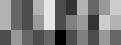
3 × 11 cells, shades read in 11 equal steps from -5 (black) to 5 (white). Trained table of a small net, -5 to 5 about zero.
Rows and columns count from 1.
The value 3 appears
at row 1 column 11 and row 2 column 10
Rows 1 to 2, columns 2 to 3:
-1 -2 / -1 -2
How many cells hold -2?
8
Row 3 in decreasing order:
1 1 0 -1 -1 -1 -2 -2 -2 -2 -5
